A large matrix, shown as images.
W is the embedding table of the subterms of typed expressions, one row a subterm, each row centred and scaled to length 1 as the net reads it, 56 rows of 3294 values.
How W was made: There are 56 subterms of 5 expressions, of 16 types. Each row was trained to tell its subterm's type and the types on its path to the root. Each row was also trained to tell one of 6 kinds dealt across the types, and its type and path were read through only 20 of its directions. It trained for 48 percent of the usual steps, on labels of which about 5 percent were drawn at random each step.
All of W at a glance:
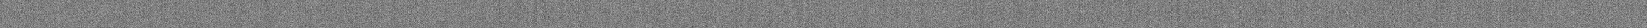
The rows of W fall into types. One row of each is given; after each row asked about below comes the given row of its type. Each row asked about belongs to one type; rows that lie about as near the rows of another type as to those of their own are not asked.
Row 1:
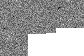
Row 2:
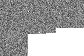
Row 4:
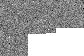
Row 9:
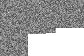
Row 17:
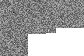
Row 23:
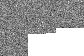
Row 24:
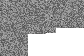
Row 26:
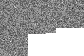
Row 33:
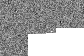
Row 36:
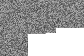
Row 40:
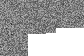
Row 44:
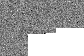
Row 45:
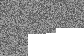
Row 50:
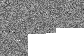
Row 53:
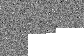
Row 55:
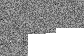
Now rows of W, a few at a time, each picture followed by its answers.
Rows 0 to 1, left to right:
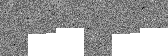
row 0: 17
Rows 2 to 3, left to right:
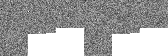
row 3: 40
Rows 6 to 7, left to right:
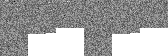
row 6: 55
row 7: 1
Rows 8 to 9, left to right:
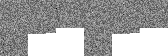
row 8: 1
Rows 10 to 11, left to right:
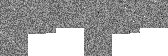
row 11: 53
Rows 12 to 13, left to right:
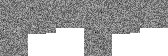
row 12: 2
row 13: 26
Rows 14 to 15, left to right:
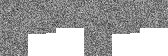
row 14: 17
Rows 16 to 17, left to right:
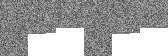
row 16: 50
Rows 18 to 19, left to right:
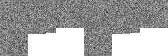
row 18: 26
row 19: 4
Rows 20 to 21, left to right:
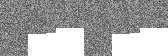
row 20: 24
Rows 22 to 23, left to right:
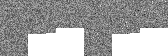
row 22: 53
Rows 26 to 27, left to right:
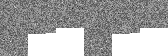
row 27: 50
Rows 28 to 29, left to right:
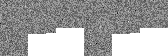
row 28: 53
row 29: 1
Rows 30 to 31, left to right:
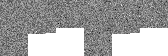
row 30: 23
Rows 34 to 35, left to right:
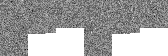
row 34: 50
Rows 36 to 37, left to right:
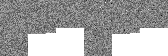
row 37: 26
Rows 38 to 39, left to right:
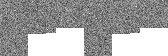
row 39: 4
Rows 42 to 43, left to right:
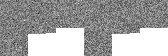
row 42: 36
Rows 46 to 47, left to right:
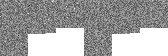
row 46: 36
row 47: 55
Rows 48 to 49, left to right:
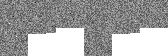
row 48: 44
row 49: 17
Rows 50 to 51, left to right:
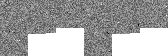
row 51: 55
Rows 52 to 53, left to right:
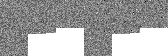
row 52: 44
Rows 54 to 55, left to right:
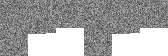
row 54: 2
